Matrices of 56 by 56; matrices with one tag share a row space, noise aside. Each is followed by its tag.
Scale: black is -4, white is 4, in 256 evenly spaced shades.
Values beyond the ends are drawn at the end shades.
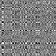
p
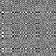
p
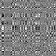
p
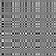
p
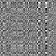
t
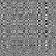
t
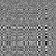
t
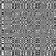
p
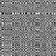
p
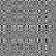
t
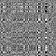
t
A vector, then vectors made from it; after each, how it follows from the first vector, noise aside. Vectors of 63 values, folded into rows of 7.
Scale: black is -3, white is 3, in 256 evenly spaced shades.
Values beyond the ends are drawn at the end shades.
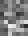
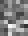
copied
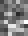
copied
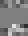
partly zeroed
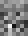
sign-scrambled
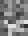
copied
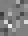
partly zeroed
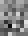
sign-scrambled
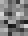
negated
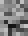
negated
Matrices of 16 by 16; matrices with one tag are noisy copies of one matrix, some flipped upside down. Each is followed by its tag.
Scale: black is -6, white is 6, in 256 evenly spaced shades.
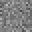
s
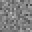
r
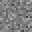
r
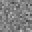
r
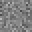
s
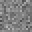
s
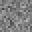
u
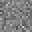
s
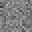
s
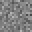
r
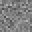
u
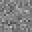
u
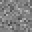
u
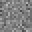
s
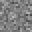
r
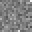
r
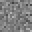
r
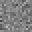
s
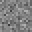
u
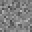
u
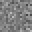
r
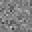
u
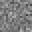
r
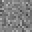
s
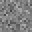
u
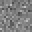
u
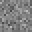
u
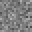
r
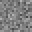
r
